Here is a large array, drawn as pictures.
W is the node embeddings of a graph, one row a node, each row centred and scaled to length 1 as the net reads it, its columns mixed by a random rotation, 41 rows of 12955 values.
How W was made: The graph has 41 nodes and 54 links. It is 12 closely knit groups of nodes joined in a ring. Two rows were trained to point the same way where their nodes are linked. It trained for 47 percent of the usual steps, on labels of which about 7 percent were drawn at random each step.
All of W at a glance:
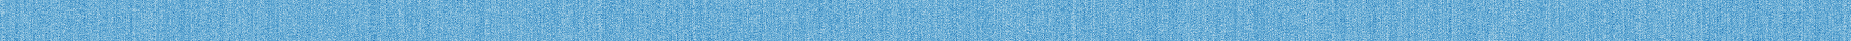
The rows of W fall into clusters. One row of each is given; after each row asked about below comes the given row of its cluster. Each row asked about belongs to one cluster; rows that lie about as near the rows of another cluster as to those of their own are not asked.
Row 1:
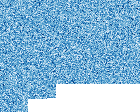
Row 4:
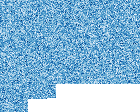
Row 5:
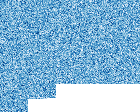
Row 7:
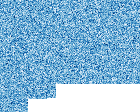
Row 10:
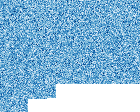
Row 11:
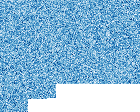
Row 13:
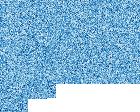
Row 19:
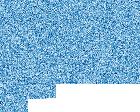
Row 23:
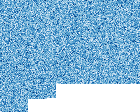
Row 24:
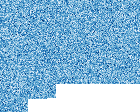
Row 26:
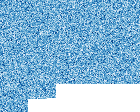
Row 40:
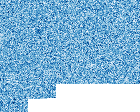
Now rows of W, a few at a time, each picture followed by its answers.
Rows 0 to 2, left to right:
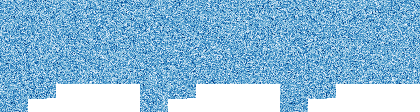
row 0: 7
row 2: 7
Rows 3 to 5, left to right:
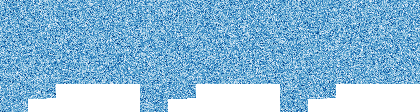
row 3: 26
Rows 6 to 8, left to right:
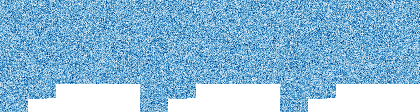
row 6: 19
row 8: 40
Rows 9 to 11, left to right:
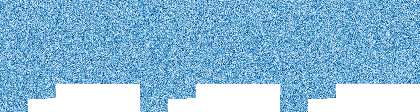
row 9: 10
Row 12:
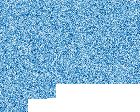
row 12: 11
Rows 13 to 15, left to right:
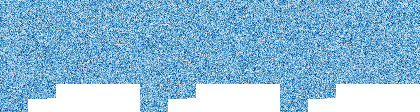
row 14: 23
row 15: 5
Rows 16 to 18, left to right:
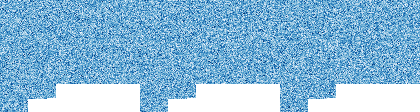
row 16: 13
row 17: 24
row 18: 5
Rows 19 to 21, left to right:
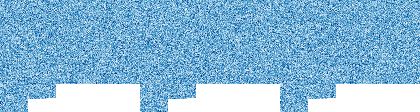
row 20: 23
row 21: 19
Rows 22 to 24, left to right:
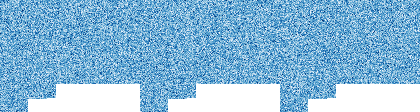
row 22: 5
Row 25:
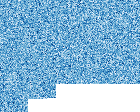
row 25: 1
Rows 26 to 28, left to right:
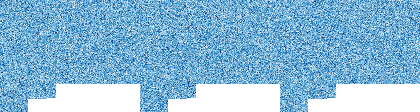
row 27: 13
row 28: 1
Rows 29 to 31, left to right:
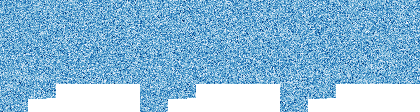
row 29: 26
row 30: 24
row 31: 19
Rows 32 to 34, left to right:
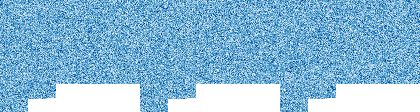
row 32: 26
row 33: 10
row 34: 40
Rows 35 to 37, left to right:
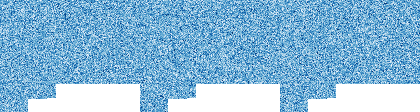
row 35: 4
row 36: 11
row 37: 4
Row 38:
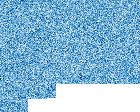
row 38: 40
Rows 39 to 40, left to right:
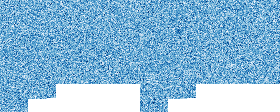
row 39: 13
